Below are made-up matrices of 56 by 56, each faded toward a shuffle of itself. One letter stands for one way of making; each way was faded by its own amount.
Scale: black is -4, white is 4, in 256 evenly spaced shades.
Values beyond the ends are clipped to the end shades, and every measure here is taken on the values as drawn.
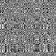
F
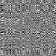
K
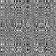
K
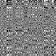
F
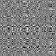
K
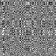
F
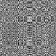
F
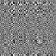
K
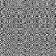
K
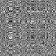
F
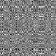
K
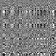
K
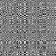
K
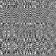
K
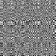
K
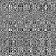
F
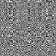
F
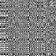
K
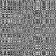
K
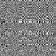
F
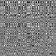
K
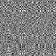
F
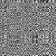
F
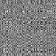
F
